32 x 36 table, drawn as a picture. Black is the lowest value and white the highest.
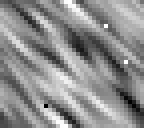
No seam splits the table. Three lone cells stand out: two far higher and one far lower than their neighbours. No overall slope runs across the table. No single row or column stands out from its neighbours. Neither half mirrors the other.
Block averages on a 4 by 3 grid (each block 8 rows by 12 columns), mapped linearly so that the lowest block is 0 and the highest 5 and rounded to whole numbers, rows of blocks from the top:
134
201
250
132
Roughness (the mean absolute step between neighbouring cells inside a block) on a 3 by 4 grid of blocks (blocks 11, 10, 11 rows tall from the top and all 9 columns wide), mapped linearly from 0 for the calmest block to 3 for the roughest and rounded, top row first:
1220
1212
1311
